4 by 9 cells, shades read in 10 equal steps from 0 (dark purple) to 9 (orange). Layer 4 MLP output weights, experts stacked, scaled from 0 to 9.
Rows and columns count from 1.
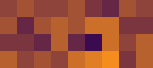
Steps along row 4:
down up down up up up down up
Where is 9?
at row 4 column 7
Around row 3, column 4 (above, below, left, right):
6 4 2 2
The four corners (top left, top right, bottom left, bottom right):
4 4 6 6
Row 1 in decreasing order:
5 5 5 4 4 4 4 3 2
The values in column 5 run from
2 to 7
